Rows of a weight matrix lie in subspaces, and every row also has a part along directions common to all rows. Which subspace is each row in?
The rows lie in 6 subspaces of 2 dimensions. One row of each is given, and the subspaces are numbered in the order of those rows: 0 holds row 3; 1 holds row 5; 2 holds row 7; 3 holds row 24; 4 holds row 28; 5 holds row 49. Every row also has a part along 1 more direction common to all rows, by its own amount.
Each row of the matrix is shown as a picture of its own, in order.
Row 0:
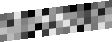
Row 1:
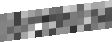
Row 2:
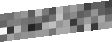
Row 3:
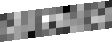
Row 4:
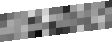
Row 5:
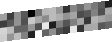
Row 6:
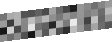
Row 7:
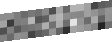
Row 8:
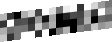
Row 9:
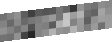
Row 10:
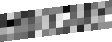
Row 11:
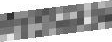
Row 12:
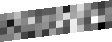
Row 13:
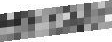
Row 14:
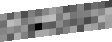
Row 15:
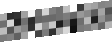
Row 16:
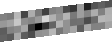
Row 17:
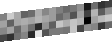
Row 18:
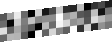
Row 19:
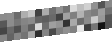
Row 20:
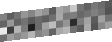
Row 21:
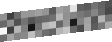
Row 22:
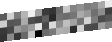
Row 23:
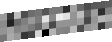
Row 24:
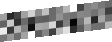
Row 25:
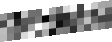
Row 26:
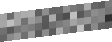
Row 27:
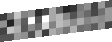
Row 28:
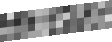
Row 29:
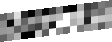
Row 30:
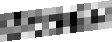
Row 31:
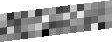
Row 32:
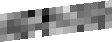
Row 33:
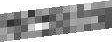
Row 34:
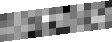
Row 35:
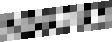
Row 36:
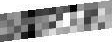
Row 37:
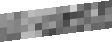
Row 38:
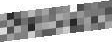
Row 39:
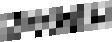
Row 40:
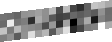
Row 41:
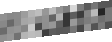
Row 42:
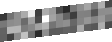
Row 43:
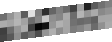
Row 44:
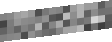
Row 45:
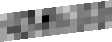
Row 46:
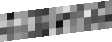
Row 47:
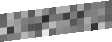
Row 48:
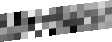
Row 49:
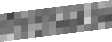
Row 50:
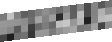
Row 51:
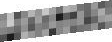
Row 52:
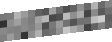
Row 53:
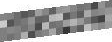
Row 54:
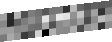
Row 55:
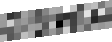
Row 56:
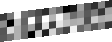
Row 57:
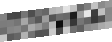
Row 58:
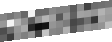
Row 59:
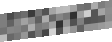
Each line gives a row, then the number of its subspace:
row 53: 2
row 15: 3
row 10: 4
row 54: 3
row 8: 1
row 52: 2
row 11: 5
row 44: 2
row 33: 1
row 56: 0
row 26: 4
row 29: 5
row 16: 1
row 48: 4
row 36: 5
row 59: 4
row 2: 3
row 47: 3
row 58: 1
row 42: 0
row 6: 3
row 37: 5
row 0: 2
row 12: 2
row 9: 5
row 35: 0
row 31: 3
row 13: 4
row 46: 4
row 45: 0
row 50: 5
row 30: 4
